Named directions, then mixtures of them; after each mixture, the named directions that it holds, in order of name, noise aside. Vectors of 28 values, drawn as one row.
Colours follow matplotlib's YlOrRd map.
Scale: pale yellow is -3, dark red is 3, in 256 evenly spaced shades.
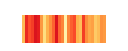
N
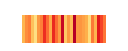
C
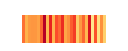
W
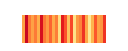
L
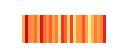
L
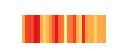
N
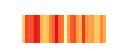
N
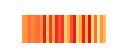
N, W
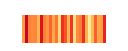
L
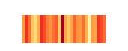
C, L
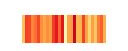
C, N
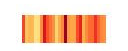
N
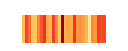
C, L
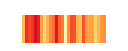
N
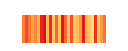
L, W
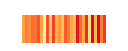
W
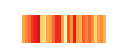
L, N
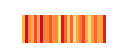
L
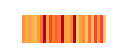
C, W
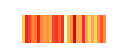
C, N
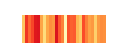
N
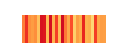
L, W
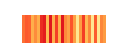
L, W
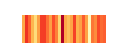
C, L
